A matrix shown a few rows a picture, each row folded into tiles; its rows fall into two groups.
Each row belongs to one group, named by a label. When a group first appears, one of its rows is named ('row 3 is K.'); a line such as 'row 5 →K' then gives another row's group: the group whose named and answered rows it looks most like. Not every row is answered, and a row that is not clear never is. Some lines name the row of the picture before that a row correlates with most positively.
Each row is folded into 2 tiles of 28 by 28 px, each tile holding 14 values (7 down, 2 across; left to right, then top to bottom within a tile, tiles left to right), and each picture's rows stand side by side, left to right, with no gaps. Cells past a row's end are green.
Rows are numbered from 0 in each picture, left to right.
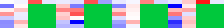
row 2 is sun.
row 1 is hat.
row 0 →sun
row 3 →sun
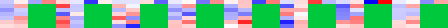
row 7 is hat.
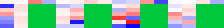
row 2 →sun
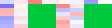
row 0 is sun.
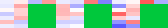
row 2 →sun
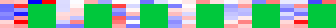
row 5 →hat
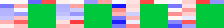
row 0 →hat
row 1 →hat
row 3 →sun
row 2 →sun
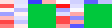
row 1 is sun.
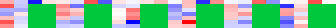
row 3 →hat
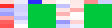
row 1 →sun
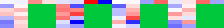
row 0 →sun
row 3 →sun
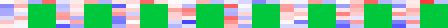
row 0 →hat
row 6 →sun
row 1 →sun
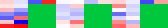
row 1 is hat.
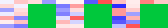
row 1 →hat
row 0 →sun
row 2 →sun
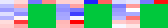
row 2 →hat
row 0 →hat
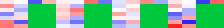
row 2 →sun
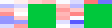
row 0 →sun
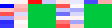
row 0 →sun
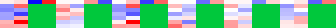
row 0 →hat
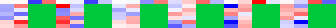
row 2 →hat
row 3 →sun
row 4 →sun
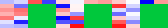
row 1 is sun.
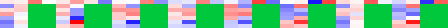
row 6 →sun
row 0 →sun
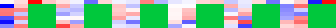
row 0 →sun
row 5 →hat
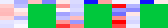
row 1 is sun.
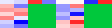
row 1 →hat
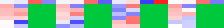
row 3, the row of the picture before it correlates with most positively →0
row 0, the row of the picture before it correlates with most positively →0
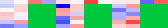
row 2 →hat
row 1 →sun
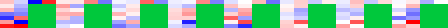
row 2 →sun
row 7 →hat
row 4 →sun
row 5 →hat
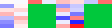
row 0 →sun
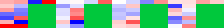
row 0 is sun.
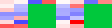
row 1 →hat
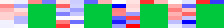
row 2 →sun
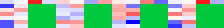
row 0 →sun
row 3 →sun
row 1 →hat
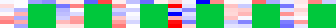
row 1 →hat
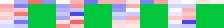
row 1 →hat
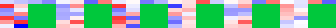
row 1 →hat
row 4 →hat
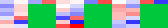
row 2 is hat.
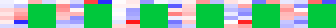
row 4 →hat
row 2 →hat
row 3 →sun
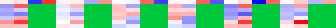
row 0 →hat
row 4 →hat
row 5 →hat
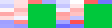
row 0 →sun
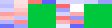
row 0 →sun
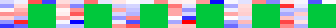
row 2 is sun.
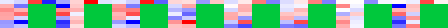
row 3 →hat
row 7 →sun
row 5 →sun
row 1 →sun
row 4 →sun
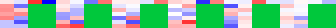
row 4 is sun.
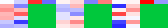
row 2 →sun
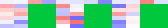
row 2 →sun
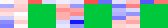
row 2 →hat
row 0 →sun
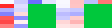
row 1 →hat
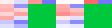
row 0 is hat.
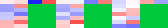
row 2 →sun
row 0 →hat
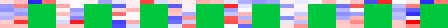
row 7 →hat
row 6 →hat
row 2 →sun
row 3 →sun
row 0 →hat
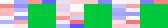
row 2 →hat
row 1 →sun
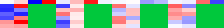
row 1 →sun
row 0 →hat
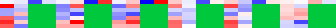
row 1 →hat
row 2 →hat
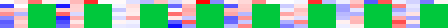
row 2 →hat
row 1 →sun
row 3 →sun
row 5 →sun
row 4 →sun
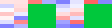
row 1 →sun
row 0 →sun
